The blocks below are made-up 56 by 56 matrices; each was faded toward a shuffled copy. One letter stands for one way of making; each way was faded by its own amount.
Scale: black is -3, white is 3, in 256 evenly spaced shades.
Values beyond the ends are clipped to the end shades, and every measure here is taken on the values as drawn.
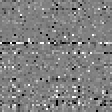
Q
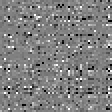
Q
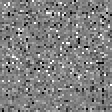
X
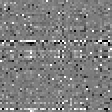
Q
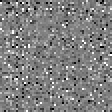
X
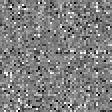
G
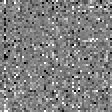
G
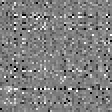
Q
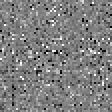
X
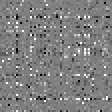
Q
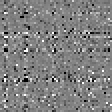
Q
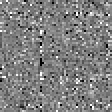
G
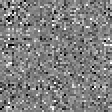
G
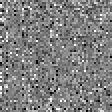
G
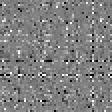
Q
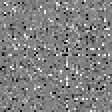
X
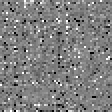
X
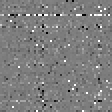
Q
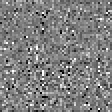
G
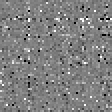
X
